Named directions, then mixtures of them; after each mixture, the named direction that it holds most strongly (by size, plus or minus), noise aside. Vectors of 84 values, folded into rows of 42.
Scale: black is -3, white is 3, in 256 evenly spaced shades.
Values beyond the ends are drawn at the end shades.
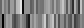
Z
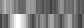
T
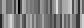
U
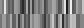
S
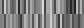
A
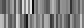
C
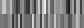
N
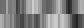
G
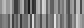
N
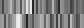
C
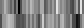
U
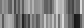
G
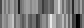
G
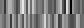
S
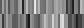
Z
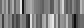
Z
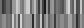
N
